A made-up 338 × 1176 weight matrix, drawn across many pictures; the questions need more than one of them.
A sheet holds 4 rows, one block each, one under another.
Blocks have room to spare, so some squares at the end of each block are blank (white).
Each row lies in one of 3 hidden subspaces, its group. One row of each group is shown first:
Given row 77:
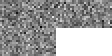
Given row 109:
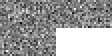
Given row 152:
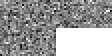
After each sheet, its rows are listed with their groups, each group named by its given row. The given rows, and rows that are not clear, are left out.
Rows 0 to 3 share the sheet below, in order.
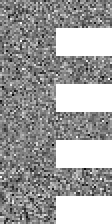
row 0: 109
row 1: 77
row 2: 152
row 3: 152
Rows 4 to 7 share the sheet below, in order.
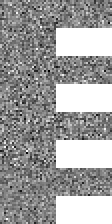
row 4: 77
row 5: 109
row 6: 77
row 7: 109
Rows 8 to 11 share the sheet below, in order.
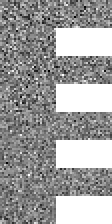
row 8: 152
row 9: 109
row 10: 109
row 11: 109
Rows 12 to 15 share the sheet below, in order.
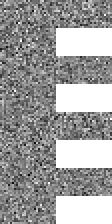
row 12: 109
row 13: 77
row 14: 77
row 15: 109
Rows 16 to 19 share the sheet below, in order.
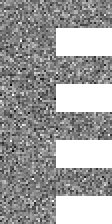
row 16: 109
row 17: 77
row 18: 77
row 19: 152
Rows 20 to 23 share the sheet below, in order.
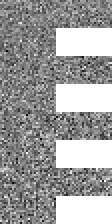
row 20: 109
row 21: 152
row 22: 77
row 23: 152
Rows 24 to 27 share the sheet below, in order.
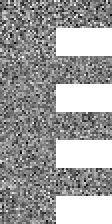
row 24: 152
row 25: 152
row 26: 109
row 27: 77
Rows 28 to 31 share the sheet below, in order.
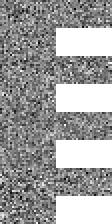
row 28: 109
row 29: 152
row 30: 152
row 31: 77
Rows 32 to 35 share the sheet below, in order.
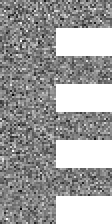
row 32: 109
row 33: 77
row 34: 77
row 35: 109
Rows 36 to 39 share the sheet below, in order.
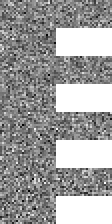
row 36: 77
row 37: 152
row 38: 77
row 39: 109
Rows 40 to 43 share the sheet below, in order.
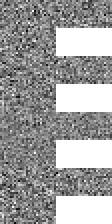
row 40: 109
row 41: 77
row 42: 109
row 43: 77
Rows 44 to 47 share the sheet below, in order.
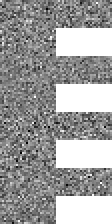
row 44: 77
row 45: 109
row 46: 109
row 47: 152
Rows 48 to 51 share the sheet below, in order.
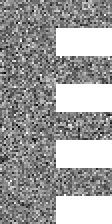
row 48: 109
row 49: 77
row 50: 77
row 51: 77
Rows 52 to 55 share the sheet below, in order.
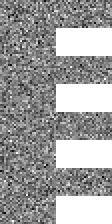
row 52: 109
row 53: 152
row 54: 77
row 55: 152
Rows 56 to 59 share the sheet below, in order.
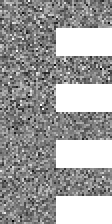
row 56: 77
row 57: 152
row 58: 109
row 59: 152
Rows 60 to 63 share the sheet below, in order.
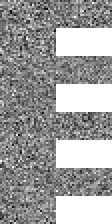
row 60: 152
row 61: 77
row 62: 109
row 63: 77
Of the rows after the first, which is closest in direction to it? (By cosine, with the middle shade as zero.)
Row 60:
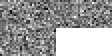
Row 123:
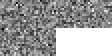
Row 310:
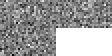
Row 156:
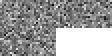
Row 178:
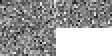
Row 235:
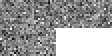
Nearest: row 123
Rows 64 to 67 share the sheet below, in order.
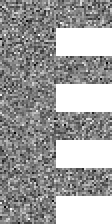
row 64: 77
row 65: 77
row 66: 152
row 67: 152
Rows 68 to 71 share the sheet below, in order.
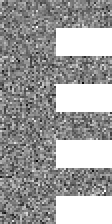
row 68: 77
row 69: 152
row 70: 77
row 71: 152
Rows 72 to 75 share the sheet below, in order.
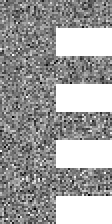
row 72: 109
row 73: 77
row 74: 77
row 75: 109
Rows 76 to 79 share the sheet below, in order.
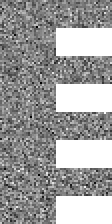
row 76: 77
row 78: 152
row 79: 152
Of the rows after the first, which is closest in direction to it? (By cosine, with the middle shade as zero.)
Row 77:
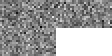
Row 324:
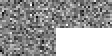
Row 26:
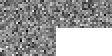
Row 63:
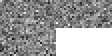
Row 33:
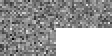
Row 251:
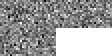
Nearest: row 33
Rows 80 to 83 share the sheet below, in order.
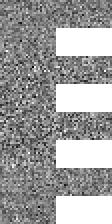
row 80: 109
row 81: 109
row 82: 152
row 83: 77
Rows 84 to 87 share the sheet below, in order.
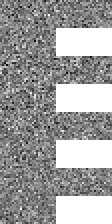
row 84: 109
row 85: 152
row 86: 109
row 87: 109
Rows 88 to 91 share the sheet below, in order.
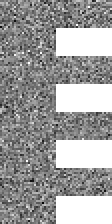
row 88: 152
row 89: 109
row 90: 152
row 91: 152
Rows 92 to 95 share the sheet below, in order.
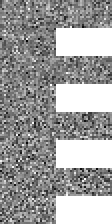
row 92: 77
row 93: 152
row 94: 109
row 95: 152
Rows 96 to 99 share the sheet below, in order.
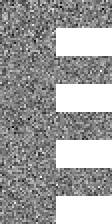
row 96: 152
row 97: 152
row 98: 109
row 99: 77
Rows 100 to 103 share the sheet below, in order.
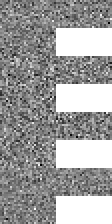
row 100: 152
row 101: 152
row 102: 152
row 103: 109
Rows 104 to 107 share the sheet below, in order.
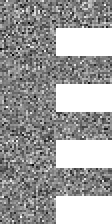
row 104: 109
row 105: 109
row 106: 77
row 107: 152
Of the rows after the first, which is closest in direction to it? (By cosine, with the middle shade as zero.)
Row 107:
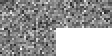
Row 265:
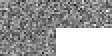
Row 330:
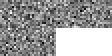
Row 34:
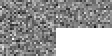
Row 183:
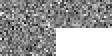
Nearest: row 330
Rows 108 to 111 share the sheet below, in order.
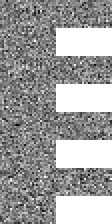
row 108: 109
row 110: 77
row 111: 152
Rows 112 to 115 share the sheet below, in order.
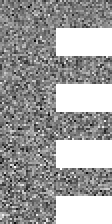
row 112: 109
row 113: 152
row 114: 77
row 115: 77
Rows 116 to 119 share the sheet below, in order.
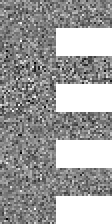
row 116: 109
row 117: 109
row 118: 109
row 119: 109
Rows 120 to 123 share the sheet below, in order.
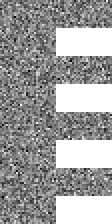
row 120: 152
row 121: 152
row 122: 77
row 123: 152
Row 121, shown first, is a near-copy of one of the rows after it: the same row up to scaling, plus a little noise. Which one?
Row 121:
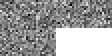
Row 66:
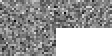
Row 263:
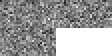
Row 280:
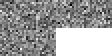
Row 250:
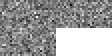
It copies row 280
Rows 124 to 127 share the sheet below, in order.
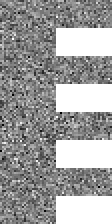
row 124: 77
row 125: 77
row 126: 77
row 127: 77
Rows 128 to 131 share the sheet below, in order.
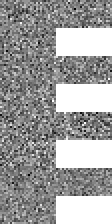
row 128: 109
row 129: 152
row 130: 152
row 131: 109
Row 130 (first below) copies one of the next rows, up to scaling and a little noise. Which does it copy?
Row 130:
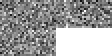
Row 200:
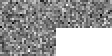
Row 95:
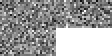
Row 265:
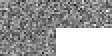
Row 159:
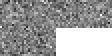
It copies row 95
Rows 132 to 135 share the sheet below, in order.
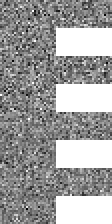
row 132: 109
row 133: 77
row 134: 109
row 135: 77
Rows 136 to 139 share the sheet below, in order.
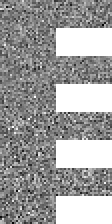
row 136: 152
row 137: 109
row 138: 109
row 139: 109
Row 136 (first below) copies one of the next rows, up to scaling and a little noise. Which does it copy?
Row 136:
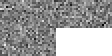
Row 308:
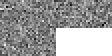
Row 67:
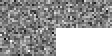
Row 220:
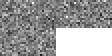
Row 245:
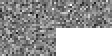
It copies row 308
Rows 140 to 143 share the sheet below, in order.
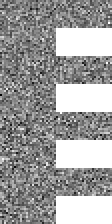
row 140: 152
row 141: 77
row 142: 77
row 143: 152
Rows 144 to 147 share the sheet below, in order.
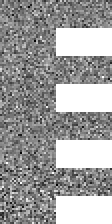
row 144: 109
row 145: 77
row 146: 109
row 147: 77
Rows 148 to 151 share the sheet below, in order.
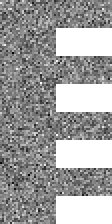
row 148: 152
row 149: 77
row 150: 77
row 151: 109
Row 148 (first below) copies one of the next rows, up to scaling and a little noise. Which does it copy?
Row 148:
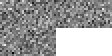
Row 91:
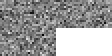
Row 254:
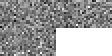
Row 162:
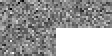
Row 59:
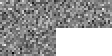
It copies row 59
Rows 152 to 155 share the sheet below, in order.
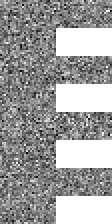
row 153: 152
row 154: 77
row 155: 152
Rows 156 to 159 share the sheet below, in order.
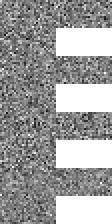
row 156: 77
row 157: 77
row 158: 109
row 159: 152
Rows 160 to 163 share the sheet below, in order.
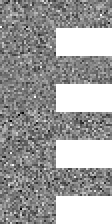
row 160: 152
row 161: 109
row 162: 152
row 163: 109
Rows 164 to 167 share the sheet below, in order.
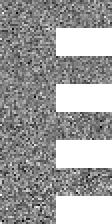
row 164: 77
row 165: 109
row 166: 152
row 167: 152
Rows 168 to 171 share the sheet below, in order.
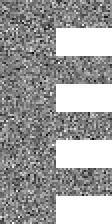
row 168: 77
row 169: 77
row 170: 152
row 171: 109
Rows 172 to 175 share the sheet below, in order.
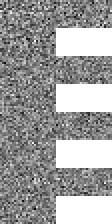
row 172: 152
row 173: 77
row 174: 152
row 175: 109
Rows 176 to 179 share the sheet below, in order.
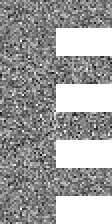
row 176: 109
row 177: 77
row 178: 152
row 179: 109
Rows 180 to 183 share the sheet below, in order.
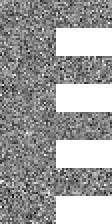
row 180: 152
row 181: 77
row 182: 77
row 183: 77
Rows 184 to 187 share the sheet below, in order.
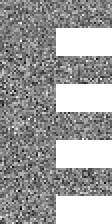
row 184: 109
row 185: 77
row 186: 109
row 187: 109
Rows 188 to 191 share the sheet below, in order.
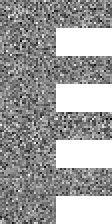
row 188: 109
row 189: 109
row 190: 77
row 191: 109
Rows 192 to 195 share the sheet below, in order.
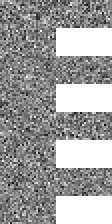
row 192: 152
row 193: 77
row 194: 152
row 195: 109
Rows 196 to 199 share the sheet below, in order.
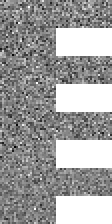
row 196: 109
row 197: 77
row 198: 77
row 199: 109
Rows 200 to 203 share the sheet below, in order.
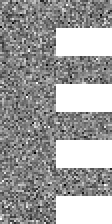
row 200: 152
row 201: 77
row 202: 109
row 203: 77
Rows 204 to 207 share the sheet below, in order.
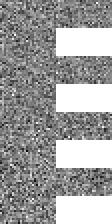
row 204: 77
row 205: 77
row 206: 77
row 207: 152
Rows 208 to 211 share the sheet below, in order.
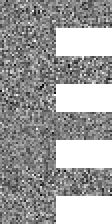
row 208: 109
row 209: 152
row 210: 152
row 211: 77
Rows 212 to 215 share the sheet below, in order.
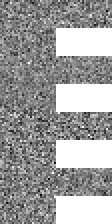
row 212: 152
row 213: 109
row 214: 152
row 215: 77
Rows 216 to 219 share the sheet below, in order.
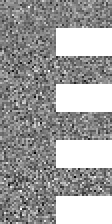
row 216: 109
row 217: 109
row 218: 109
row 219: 109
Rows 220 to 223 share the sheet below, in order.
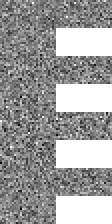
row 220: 152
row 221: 109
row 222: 152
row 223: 109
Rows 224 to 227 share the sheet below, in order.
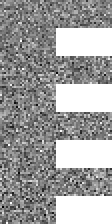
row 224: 109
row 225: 77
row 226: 152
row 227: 152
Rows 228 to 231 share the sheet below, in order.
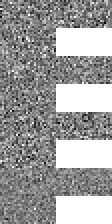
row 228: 152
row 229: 109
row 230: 109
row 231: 109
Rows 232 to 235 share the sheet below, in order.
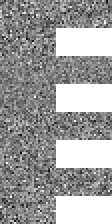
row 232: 152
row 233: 109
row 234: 109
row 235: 77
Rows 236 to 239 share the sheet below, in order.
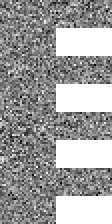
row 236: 152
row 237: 109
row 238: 77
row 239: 77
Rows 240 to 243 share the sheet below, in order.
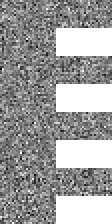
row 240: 77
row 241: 152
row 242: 109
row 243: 109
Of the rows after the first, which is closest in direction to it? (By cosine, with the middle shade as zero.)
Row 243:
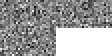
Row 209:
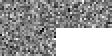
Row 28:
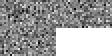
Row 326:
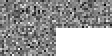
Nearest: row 326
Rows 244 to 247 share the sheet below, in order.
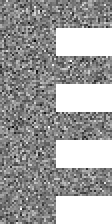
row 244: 109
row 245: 152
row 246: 109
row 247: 109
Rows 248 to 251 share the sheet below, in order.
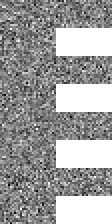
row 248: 77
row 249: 152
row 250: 152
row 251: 109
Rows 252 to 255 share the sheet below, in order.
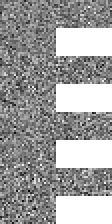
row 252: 152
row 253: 152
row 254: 152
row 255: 109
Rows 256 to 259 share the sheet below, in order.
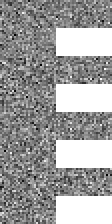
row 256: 77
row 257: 77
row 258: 152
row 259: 77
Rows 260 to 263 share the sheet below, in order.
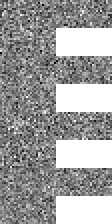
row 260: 152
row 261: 77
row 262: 109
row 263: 152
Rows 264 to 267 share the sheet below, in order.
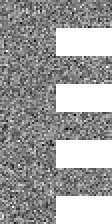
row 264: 109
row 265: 152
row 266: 152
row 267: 77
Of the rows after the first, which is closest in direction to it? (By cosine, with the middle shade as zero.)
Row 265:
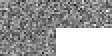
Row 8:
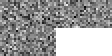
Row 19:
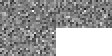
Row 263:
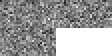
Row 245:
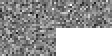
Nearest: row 8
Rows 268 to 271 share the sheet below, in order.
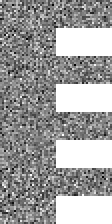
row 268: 77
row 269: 109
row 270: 152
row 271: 152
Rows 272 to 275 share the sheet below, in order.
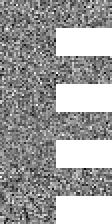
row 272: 152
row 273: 77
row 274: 152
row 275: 152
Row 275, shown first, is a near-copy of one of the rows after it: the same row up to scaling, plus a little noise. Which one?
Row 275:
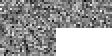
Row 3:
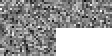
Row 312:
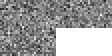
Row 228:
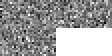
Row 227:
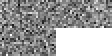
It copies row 3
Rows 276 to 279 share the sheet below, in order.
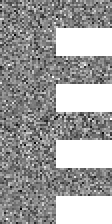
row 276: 77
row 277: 152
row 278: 77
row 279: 109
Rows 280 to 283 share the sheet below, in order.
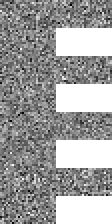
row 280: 152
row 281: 152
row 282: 152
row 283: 109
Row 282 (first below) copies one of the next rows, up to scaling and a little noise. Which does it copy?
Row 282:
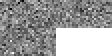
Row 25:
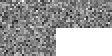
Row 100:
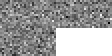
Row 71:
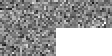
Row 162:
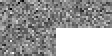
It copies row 162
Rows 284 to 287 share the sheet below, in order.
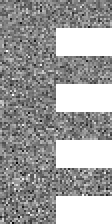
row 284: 109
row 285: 77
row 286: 77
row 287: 109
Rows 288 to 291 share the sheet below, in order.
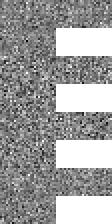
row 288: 77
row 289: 152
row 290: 152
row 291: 109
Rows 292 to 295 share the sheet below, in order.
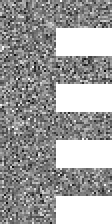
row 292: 77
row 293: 109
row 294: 109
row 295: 77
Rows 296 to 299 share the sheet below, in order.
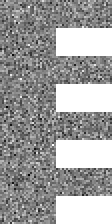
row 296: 109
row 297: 109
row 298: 152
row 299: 109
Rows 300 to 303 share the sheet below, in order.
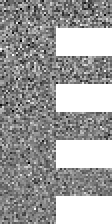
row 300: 109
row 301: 109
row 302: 152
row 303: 109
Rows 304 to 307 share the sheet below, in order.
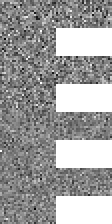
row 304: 152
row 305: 77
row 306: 77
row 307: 109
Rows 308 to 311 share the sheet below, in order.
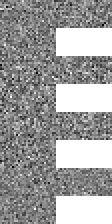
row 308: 152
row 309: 152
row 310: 109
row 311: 109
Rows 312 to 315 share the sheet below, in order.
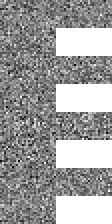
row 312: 152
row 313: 109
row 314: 109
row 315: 152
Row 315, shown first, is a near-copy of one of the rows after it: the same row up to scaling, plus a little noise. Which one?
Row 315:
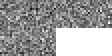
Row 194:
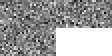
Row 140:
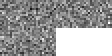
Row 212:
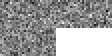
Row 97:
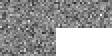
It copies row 140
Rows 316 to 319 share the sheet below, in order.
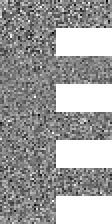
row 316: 152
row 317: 109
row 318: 152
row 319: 152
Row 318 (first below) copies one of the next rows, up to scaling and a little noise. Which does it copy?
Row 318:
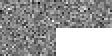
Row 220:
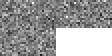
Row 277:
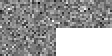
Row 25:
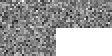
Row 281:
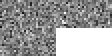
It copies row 277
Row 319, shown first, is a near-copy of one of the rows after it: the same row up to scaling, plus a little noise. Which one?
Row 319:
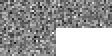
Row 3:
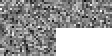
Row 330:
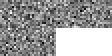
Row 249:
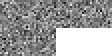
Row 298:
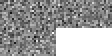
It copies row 298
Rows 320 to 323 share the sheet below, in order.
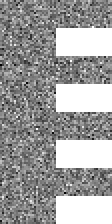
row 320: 152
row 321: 152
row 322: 152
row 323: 152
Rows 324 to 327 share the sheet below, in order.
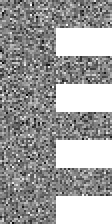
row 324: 152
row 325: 77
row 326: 109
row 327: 109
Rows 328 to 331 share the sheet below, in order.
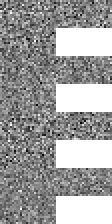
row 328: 152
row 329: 77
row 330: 152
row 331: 109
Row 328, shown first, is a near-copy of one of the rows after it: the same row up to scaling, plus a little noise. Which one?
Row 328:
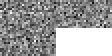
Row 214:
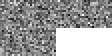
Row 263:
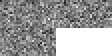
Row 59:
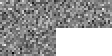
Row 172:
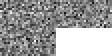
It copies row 172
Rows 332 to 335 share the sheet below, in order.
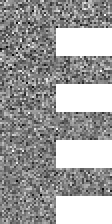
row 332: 109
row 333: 152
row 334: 77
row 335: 77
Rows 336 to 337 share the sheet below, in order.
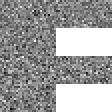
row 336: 109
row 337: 152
